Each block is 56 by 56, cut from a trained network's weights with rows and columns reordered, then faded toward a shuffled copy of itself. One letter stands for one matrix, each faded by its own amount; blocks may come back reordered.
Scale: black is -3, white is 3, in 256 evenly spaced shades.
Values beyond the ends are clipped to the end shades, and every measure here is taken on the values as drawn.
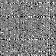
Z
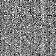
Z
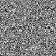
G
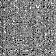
Z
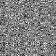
G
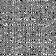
Z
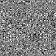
G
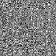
G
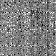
Z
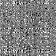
Z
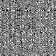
Z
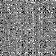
Z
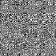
G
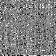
Z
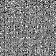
Z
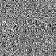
G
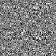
G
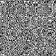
G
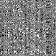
Z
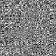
G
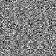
G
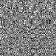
G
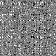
Z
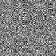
G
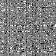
Z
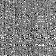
Z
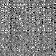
Z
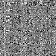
Z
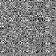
G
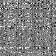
Z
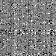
Z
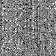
Z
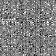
Z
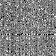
Z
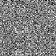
G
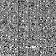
Z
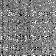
Z
